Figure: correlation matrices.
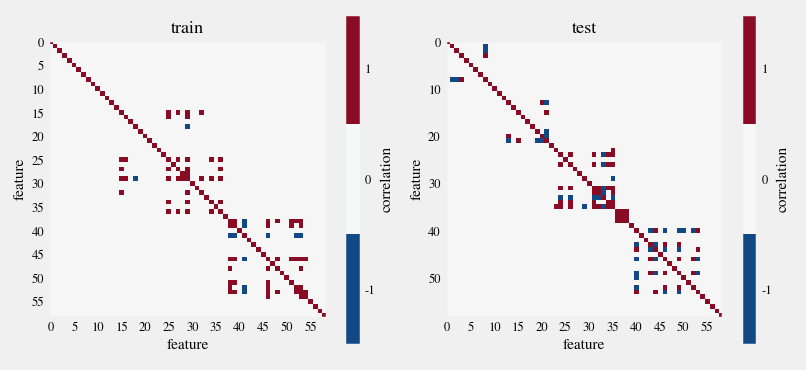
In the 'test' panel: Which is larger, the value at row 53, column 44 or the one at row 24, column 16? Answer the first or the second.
the first
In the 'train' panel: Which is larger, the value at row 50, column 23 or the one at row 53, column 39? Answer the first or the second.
the second
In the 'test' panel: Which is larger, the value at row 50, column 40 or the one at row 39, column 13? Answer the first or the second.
the second
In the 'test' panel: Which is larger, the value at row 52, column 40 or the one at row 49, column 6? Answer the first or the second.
the second
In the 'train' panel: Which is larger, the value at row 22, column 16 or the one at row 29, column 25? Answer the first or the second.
the second
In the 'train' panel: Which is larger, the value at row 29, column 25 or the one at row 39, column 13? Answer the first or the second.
the first
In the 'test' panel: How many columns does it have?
59
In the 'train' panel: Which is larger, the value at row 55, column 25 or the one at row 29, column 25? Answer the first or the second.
the second
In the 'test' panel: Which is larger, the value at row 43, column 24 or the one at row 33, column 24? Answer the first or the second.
the first
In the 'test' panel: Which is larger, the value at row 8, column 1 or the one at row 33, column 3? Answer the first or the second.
the second
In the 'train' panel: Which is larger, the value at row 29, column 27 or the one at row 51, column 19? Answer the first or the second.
the first
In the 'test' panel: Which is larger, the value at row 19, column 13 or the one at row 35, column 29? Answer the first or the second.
the first
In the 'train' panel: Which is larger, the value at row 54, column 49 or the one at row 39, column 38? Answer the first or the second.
the second
